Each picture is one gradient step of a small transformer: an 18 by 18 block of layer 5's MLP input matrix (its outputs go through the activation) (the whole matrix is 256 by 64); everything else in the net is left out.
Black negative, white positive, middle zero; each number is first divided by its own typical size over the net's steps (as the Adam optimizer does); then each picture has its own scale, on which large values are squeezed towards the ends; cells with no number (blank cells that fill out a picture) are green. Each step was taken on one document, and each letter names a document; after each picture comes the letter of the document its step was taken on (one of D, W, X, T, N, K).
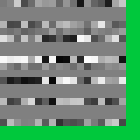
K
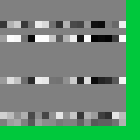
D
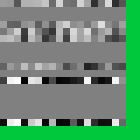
K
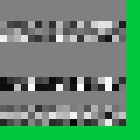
D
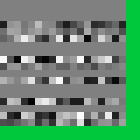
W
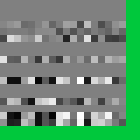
W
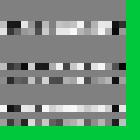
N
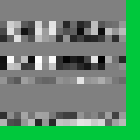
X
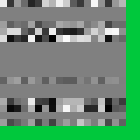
X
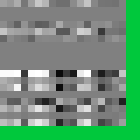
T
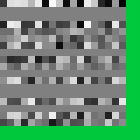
K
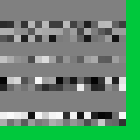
D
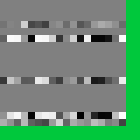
D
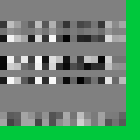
X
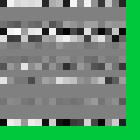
K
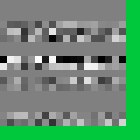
W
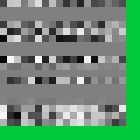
W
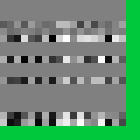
X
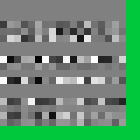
W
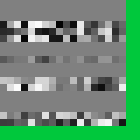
D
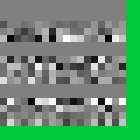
X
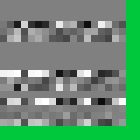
T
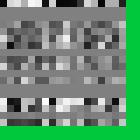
K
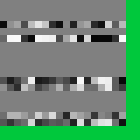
D
